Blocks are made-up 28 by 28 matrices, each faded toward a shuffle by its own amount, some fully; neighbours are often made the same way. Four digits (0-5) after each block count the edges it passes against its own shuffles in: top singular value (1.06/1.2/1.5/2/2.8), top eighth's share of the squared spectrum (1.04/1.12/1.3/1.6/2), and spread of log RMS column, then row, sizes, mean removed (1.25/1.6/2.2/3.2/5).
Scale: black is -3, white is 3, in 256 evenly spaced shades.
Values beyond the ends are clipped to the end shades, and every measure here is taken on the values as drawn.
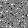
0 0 0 0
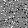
0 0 1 0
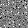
0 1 0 0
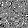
1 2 0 1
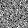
0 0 0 0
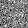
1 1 0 0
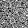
0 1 0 0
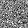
0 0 0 0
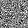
0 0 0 0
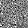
1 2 2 0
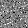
0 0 0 0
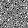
0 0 0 0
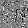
1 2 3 1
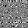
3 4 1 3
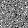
0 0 0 0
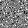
2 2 0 2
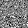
1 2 0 2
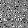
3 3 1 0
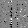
3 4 1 0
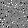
1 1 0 0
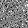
1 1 0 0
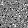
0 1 0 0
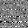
2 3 0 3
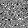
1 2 0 2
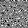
1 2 0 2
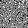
0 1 0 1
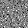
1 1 0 0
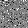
1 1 0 1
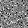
2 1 0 0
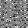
3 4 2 2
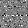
2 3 0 2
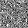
1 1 0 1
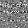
1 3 0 3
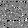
2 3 0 1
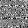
1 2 0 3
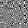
3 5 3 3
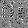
3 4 2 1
